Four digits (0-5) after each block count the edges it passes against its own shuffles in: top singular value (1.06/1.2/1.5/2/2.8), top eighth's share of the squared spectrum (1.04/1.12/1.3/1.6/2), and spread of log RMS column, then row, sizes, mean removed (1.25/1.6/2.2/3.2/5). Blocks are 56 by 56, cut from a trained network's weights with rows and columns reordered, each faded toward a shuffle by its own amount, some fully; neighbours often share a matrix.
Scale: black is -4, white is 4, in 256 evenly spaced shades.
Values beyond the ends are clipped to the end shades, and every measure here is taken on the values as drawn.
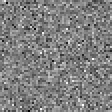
0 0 0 0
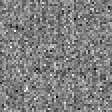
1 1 0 0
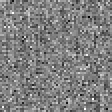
1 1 0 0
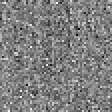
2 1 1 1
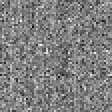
2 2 0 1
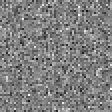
1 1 0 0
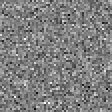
0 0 0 0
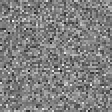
1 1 0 0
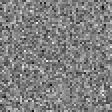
2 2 0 0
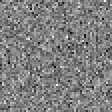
0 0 0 0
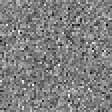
0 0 0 0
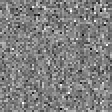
1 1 0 0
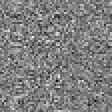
3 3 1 1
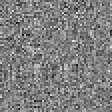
3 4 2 0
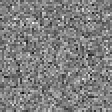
2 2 1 1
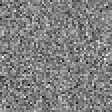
1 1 0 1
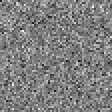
2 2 0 0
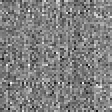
2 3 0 2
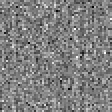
2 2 0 1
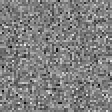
0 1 0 0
